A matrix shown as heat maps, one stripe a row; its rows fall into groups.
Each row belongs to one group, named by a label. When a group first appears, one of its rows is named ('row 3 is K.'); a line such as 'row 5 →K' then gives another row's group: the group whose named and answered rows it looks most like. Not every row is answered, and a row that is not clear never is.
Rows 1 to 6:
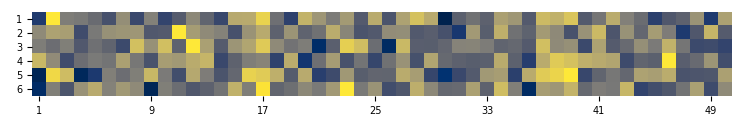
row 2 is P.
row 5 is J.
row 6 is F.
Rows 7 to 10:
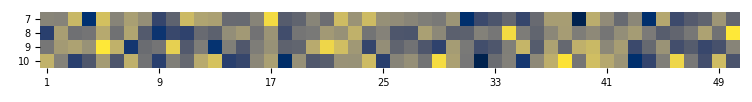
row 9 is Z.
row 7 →P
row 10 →P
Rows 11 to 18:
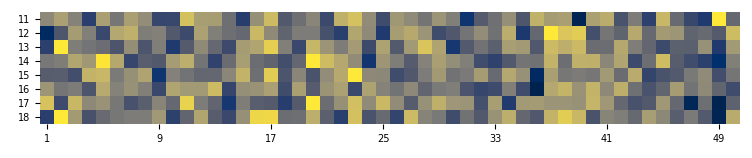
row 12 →J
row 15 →F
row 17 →Z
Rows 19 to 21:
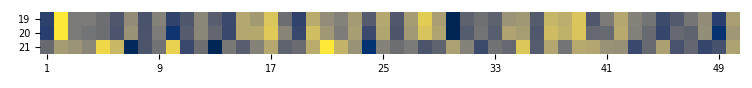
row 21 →Z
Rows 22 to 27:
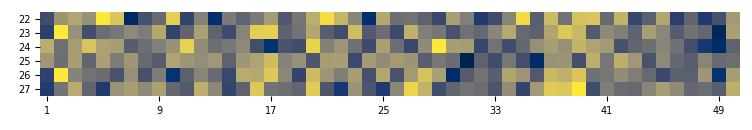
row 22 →Z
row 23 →J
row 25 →P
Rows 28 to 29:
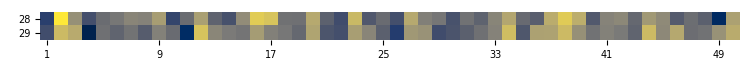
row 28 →J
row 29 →J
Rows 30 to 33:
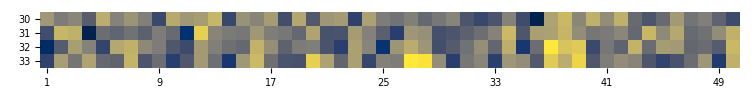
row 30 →P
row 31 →J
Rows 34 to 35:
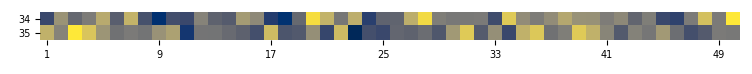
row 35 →Z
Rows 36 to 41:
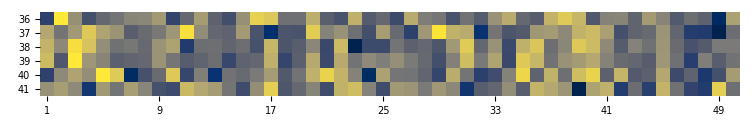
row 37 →Z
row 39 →Z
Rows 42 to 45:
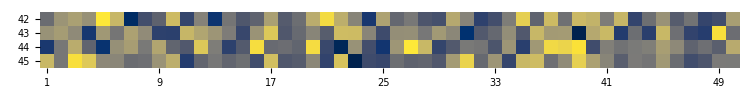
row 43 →P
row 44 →J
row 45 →Z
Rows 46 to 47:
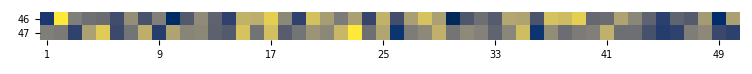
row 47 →F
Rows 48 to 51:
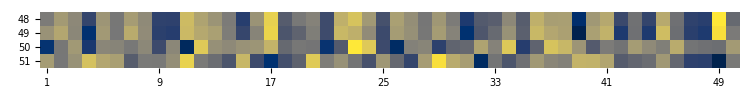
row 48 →P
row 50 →J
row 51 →Z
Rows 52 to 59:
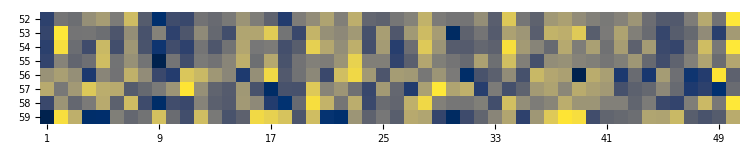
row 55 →F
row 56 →P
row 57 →Z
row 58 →F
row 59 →J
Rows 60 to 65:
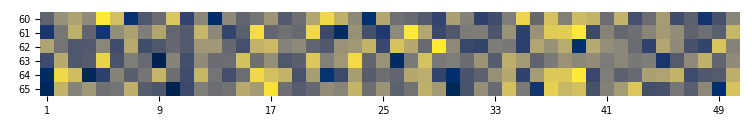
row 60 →Z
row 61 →J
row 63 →F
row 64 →J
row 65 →F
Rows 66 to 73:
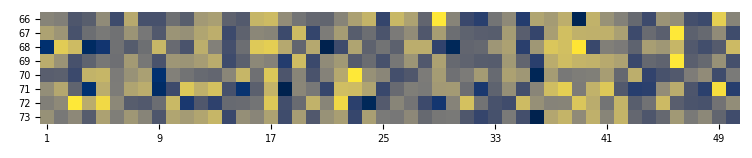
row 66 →P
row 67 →P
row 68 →J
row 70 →F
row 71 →P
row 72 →Z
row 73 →P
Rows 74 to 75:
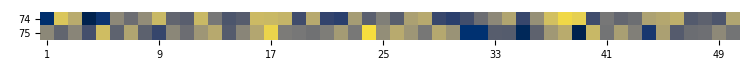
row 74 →J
